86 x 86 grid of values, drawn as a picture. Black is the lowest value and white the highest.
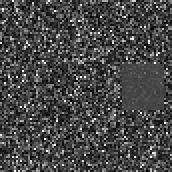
Overall the values sit about 30% of the way up the scale. No overall slope runs across the table. The values are skewed, with a long tail toward high values. No row or column stands out. In the middle right lies a patch that is calmer than the rest. The middle right is the calmest part. There are no regular stripes. The grain is fine, like static.
